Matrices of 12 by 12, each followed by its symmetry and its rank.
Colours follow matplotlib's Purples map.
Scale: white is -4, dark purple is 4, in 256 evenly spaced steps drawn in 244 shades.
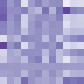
neither, rank two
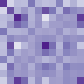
symmetric, rank two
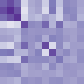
symmetric, rank two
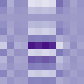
neither, rank one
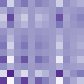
neither, rank one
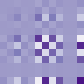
symmetric, rank one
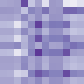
neither, rank two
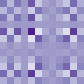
symmetric, rank one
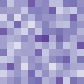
neither, full rank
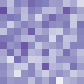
neither, full rank
